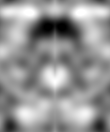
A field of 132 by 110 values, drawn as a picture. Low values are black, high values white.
There is no overall slope. The ninth with the lowest average is the top middle. The texture varies smoothly and slowly. It is mirror symmetric from left to right. Overall the values sit about 60% of the way up the scale.
